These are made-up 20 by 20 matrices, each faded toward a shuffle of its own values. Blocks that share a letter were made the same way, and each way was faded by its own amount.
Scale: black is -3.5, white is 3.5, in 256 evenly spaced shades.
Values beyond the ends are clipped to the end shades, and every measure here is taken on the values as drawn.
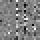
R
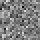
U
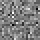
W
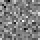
U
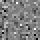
R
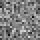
W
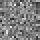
U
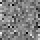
R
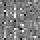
R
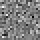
W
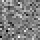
U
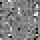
R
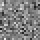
U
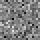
U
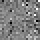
R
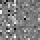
R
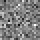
W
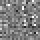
U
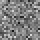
W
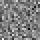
W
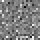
U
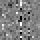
R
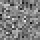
W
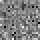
U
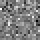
U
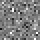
U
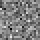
W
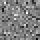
U
